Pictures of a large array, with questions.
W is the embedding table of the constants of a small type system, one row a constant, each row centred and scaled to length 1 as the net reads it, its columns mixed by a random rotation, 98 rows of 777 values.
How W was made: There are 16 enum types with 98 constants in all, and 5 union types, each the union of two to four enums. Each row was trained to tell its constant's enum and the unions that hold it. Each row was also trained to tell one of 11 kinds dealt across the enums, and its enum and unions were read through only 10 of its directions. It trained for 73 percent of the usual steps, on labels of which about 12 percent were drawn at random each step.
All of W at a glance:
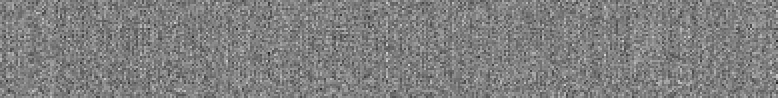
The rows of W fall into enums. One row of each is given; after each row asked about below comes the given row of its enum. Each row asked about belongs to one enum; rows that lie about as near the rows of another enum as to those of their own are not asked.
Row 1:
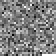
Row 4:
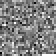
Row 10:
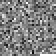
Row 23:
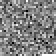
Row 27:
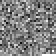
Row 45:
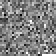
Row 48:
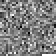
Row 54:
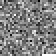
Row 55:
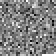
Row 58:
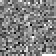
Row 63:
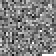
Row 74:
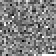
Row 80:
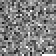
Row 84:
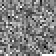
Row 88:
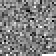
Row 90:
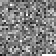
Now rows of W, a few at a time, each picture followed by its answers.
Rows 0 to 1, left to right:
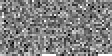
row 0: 23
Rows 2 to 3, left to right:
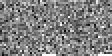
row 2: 80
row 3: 74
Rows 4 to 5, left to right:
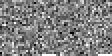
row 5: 84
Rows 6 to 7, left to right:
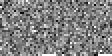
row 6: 54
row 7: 45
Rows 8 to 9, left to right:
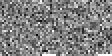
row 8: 80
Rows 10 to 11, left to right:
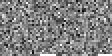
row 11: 63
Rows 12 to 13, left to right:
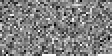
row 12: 48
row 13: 58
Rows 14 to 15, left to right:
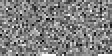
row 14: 10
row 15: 48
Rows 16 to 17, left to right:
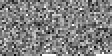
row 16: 48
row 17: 10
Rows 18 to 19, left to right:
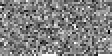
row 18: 74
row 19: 45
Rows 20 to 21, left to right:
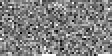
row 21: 88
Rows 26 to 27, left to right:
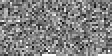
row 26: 80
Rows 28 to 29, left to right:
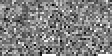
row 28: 45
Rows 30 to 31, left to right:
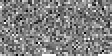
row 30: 23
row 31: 55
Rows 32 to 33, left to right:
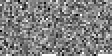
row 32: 84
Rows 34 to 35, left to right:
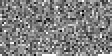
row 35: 23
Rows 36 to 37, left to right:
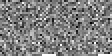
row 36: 63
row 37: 63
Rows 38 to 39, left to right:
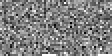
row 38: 48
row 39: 54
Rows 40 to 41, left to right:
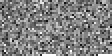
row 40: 80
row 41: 48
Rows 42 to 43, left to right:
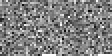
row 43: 74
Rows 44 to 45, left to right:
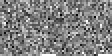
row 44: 54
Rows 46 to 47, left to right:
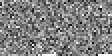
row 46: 55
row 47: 48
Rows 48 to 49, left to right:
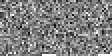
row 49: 63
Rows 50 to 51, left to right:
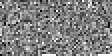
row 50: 90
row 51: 55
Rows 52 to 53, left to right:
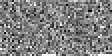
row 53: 74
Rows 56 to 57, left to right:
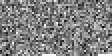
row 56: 4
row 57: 88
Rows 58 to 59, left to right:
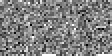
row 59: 1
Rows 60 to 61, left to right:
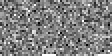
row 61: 55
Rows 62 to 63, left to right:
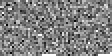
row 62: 55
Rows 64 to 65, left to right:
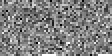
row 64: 55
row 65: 84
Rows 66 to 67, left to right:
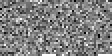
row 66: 80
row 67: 84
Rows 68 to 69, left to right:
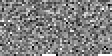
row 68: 27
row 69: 63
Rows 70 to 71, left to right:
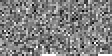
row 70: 10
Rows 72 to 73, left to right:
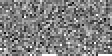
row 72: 74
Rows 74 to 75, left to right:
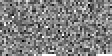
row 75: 10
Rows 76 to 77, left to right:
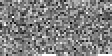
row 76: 74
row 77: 54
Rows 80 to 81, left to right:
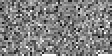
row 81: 84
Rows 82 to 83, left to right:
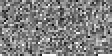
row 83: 45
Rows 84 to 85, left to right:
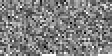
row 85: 54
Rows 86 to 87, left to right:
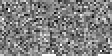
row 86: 27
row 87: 63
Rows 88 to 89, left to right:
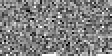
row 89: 23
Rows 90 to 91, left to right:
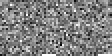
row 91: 88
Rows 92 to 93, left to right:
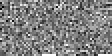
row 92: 80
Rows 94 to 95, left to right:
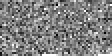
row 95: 54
